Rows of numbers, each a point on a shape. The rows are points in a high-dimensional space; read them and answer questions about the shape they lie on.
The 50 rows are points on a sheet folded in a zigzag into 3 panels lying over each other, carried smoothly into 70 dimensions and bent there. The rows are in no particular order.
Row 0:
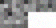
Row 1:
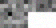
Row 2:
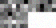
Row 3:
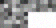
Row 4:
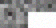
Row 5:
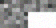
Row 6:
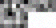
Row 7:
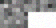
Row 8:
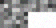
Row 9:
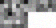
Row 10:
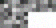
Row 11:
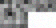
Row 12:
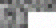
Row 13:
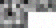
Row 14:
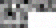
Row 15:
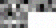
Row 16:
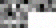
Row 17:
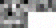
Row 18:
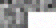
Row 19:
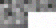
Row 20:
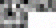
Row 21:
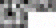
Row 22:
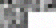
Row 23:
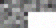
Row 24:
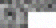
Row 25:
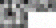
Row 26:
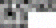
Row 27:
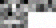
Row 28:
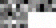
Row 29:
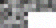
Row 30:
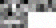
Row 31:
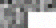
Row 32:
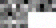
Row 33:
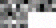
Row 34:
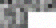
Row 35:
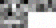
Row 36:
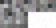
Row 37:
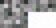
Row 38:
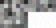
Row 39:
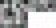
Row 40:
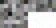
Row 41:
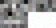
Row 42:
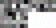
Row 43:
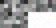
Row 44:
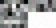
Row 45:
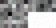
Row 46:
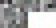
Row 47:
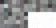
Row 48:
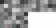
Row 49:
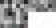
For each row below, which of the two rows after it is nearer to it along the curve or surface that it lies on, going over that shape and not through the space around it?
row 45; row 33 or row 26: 33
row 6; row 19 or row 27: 27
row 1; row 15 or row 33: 33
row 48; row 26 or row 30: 30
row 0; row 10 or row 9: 10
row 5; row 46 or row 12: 46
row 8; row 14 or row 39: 39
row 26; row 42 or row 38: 42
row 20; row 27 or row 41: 27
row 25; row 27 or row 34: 27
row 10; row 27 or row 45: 27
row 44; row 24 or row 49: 49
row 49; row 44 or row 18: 44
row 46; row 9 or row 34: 34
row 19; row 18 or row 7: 7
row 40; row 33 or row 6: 33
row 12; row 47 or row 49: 47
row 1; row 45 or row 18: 45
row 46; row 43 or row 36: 36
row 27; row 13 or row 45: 13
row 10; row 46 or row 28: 46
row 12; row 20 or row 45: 45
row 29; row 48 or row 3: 48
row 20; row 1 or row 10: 10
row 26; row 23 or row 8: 23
